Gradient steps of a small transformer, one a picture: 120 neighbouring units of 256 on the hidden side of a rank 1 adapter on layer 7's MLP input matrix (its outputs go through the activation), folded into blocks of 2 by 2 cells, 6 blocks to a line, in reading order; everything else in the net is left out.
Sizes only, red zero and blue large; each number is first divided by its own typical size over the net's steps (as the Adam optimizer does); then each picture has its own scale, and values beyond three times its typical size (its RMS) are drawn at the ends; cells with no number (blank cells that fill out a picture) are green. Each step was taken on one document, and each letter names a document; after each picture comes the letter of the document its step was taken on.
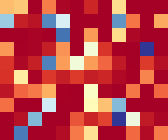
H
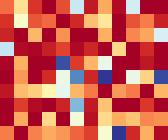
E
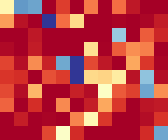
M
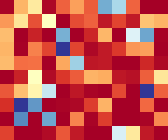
E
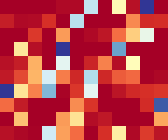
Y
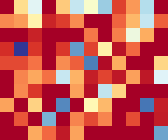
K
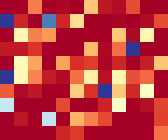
M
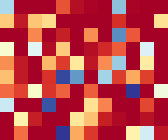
H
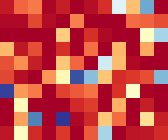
Y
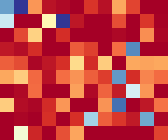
M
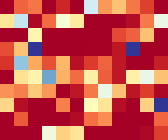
K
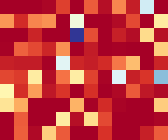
Y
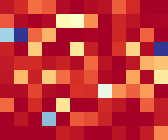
M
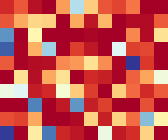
E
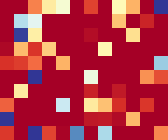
K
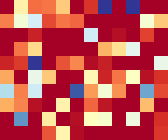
K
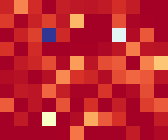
M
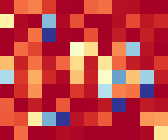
M
